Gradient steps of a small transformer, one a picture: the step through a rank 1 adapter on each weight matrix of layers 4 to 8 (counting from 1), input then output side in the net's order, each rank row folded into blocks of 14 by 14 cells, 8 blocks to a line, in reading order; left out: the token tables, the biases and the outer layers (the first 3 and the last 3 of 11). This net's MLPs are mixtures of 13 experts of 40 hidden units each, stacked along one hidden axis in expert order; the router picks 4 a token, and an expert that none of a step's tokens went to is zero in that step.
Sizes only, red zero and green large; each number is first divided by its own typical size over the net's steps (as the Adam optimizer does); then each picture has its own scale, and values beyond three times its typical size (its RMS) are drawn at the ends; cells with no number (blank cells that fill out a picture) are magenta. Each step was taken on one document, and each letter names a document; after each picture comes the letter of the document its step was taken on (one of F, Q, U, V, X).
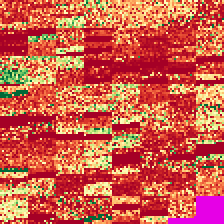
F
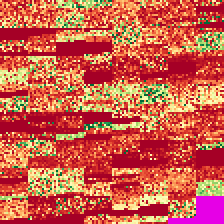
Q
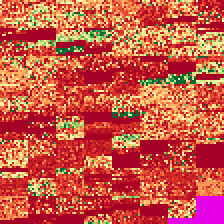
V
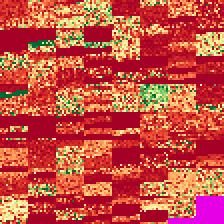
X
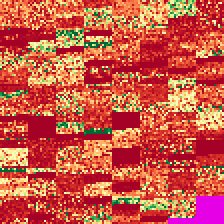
X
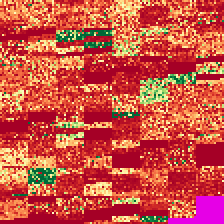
V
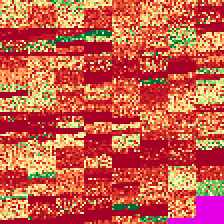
Q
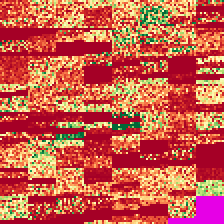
Q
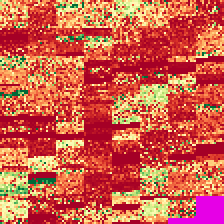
X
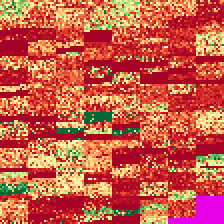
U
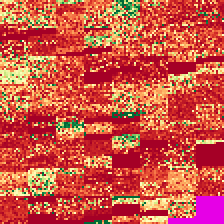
V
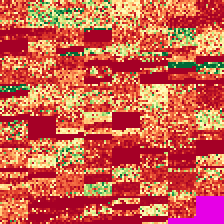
U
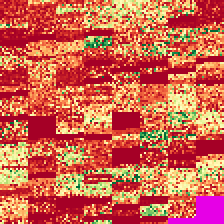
U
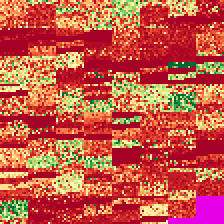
U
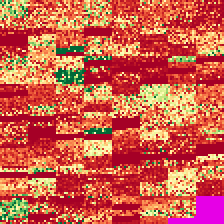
F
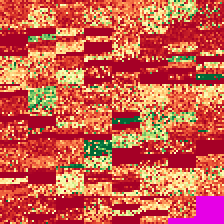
F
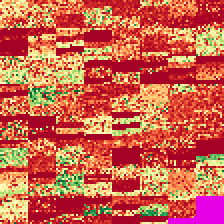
U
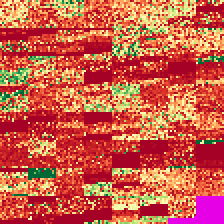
Q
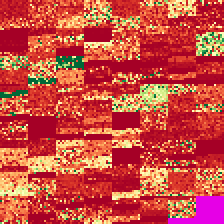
X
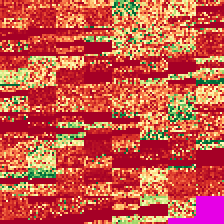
Q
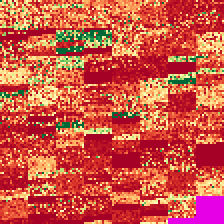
V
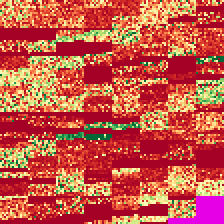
Q
